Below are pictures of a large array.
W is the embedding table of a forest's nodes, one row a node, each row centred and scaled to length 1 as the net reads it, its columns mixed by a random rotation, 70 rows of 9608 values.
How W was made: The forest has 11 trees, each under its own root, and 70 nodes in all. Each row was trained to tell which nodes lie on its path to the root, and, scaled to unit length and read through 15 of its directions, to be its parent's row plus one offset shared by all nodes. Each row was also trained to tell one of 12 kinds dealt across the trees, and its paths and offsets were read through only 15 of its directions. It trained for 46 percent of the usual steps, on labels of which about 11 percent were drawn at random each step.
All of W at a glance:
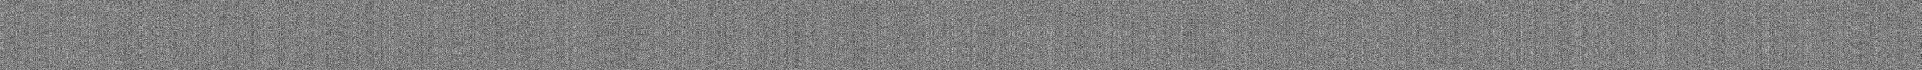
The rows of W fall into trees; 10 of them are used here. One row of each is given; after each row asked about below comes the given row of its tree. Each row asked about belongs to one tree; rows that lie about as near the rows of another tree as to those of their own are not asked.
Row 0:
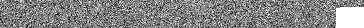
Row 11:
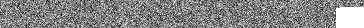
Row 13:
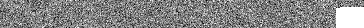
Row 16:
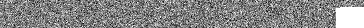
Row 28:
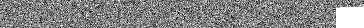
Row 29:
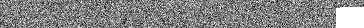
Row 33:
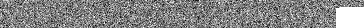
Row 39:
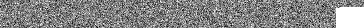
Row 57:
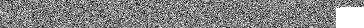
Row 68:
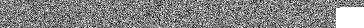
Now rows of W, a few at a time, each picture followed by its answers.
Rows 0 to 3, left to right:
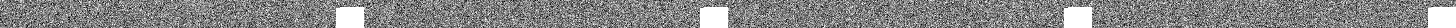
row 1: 68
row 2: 68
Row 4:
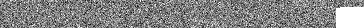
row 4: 29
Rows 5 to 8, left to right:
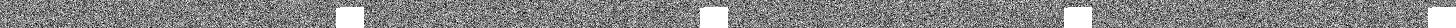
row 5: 11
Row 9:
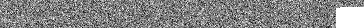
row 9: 11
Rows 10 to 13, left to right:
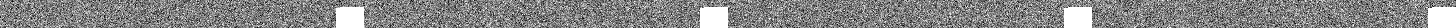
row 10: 39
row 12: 13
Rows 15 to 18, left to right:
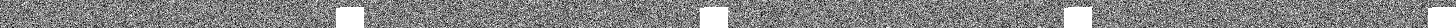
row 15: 33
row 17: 57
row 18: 13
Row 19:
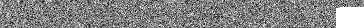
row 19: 33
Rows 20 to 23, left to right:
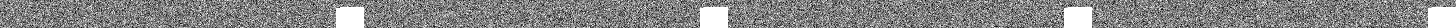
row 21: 39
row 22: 29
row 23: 33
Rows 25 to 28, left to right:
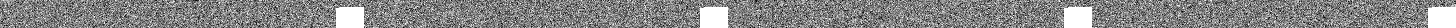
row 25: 33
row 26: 39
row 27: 57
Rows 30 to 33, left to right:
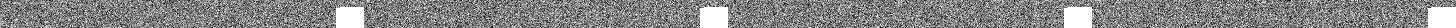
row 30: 28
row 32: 33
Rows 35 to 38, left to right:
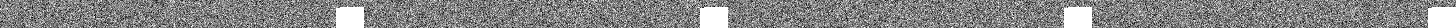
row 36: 13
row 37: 57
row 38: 0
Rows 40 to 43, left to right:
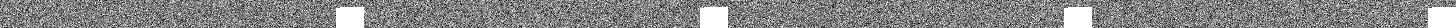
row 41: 57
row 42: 29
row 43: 68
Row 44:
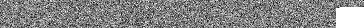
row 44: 29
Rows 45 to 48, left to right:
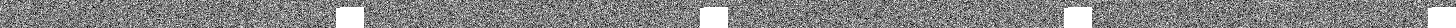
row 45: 68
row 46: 13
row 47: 16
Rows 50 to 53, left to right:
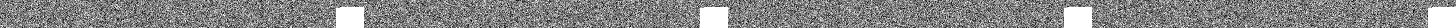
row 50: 39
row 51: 33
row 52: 39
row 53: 57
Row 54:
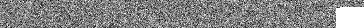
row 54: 68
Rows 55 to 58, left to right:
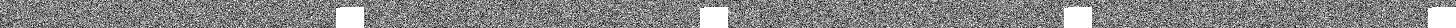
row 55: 0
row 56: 68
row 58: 16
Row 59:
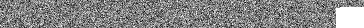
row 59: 39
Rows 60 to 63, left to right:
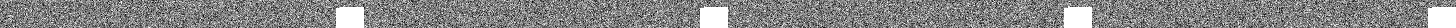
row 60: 33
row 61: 11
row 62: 11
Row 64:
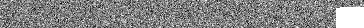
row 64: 68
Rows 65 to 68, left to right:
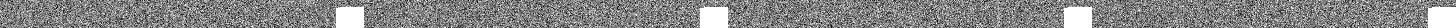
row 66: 29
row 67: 39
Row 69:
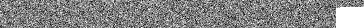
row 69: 28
